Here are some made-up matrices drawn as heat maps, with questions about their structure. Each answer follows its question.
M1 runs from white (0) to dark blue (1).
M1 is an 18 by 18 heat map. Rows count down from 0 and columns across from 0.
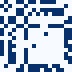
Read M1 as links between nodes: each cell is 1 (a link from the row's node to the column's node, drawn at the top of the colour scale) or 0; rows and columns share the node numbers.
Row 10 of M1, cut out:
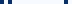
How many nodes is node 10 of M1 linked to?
3
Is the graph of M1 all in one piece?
yes
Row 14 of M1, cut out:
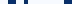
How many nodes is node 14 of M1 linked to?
5
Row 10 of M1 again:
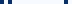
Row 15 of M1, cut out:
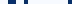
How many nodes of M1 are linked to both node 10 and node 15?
1
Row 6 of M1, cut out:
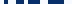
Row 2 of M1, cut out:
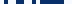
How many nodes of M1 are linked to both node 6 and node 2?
8
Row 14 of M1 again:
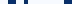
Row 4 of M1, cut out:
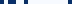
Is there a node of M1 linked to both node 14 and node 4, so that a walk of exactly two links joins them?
yes
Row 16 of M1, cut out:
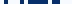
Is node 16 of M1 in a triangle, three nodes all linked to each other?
yes
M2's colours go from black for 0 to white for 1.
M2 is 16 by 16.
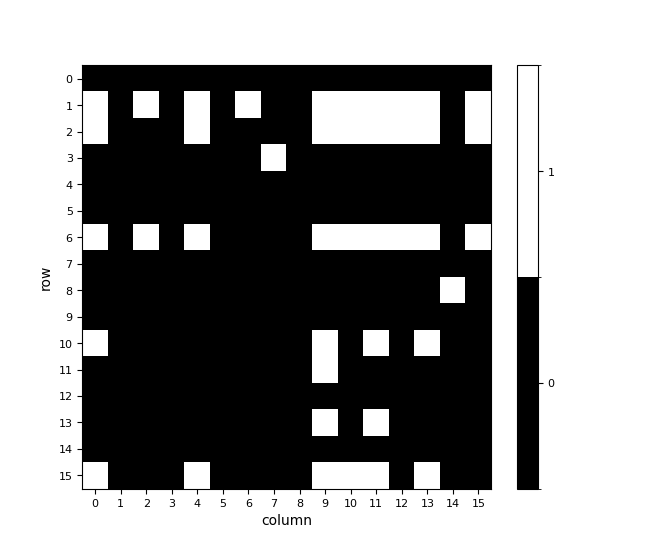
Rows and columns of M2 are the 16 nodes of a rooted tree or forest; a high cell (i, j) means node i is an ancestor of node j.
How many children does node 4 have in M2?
0
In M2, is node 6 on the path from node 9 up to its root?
yes
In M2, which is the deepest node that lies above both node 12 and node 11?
2
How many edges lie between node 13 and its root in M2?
5
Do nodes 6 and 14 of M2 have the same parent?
no
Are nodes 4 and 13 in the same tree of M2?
yes
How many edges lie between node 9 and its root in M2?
7
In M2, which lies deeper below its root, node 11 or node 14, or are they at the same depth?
node 11
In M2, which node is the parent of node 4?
15
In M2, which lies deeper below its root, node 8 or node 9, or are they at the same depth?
node 9
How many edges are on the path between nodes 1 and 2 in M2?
2
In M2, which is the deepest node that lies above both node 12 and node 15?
2
